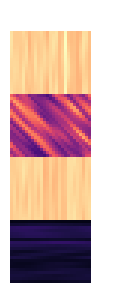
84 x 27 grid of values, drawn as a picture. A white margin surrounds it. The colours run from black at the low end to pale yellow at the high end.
It is made of 4 by 1 panels. Panel 1,1: very high, streaked downward, faint in contrast. Panel 2,1: middling, slanting down to the right, strong in contrast. Panel 3,1: very high, streaked downward, faint in contrast. Panel 4,1: very low, streaked across, faint in contrast.
